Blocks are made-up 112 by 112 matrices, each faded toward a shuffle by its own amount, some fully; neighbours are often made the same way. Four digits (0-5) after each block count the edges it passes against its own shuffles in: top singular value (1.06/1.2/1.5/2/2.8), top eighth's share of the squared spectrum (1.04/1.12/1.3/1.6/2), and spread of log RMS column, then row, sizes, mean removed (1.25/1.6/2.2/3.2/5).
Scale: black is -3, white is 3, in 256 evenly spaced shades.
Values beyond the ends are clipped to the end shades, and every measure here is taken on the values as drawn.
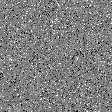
2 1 0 0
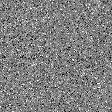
1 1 0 0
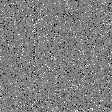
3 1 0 0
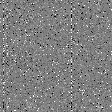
4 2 2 0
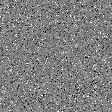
2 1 0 0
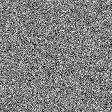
0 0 0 0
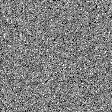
0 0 0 0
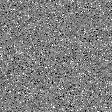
0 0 0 0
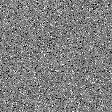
0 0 0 1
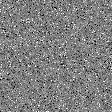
0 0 0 0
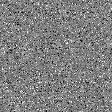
1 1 0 2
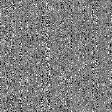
1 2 4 0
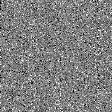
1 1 2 0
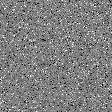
2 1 0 0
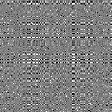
5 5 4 4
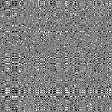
5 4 3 3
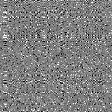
5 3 2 3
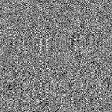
4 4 2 2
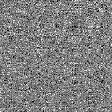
4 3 2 2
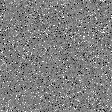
0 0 0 0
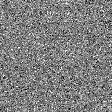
3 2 0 1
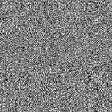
4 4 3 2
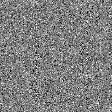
0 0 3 0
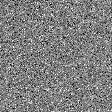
0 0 1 0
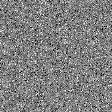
0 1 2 0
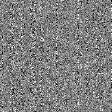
1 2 4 0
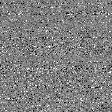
1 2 0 4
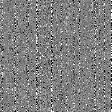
2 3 4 0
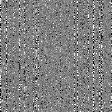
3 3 4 0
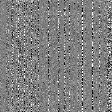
3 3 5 0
